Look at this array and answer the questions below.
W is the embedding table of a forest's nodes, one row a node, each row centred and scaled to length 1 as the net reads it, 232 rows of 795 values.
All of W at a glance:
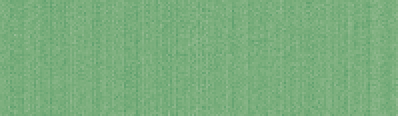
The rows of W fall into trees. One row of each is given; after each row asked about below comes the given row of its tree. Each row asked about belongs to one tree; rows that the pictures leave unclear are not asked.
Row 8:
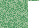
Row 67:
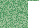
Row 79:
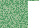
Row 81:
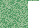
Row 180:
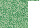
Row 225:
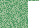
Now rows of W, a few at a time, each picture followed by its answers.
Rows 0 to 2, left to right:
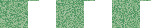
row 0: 67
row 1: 79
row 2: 180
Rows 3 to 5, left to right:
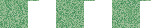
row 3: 225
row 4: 81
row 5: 79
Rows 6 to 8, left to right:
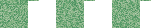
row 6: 79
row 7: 8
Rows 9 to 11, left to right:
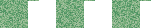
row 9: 67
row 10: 81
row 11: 67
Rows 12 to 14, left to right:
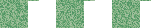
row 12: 8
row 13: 79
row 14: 8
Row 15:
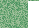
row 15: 8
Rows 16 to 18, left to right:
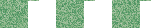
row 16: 180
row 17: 79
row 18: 79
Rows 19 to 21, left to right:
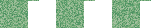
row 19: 67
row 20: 225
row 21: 67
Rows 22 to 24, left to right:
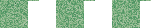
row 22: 67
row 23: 67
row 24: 79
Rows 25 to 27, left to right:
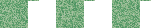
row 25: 79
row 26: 8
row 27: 8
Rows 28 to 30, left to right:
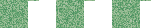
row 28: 180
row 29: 180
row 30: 225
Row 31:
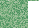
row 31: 79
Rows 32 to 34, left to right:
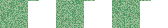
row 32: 81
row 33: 79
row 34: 67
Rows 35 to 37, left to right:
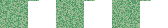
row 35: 67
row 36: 8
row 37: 79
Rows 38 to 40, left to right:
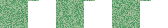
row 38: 180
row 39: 225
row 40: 8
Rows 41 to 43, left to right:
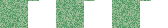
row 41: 81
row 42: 8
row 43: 8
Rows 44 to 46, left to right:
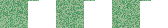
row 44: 67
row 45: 67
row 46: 81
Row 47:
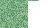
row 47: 81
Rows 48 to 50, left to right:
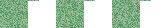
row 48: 67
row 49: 8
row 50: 8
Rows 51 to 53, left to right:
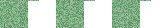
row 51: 225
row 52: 67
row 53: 79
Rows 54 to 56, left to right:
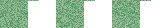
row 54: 67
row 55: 81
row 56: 67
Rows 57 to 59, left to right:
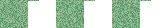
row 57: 81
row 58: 225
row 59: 225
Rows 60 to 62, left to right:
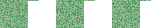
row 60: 8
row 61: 180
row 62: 79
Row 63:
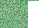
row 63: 79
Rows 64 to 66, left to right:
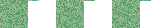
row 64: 180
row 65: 8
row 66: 81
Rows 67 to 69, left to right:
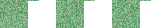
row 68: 225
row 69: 225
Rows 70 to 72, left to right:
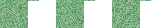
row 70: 225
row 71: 79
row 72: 180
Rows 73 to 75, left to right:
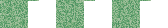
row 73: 225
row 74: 8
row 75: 225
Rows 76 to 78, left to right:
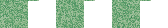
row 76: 67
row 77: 8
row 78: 81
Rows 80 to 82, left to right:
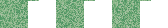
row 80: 79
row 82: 180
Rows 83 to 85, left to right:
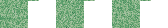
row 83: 79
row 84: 79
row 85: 8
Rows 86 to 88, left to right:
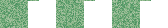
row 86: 81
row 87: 8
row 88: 225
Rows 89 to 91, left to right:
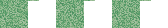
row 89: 67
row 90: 79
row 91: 67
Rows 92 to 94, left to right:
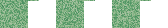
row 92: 79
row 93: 180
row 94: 8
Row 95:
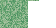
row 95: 180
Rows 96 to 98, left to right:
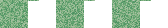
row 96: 8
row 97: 180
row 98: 81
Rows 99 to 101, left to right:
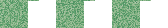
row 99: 8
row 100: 79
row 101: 81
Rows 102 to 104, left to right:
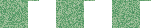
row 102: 180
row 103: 225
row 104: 67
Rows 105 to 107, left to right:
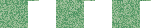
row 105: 79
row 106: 180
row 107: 225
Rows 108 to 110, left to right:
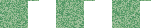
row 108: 79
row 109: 67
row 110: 67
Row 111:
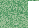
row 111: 67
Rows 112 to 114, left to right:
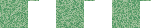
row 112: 180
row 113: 8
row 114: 79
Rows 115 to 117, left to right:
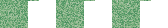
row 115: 79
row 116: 67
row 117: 180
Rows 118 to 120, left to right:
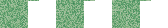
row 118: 8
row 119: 79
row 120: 79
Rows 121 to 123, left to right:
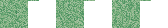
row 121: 81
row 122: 67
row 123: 8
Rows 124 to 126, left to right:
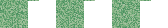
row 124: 67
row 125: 67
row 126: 8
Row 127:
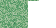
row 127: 8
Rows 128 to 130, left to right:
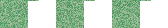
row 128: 225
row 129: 81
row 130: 67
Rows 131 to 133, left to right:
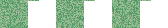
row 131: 8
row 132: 81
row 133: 180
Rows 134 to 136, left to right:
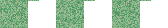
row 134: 180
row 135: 79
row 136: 67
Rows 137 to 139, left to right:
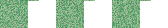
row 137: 79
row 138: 225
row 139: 225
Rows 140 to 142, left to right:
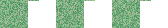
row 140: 8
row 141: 180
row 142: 8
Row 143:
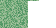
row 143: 225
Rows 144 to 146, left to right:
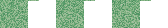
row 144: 81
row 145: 67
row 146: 67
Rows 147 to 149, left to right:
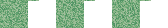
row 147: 180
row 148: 8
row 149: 225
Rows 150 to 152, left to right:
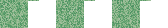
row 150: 8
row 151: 180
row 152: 225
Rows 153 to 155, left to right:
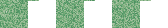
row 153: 79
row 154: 81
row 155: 180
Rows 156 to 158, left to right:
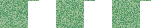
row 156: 67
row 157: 8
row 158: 180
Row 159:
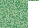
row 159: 8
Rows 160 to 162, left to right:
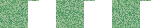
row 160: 180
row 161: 67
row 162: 180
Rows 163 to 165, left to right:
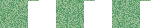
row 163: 81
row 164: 180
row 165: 67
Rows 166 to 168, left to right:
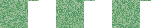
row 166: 8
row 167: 180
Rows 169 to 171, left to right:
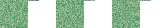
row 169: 8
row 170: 79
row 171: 81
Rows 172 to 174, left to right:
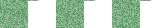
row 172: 180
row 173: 180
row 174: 8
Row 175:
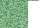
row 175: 67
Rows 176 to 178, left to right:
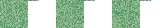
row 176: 225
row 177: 79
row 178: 67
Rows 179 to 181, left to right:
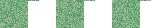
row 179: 81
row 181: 79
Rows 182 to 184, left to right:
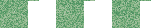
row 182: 67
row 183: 79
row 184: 67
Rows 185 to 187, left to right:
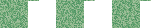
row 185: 8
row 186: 79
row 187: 8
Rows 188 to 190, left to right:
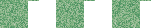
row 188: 8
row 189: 8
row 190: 67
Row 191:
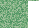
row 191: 180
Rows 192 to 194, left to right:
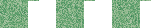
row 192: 180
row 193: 225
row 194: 225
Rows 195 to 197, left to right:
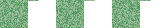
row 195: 8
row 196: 180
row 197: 8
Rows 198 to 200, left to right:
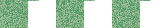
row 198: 67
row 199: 67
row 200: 8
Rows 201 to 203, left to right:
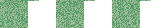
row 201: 79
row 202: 67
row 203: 225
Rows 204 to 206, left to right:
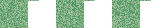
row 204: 81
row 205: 8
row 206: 67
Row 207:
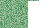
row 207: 225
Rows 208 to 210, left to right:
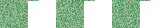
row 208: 8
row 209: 79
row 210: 225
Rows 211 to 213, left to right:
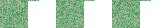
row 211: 180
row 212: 67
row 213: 67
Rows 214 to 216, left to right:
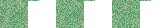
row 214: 180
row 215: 180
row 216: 67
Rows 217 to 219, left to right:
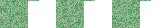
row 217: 180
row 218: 225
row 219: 79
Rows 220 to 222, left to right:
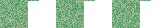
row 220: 81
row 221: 8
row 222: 8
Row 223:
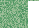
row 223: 225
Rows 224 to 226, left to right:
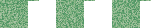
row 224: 79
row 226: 79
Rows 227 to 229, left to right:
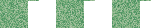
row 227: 81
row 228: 79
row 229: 79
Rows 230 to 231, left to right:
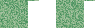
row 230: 79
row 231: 8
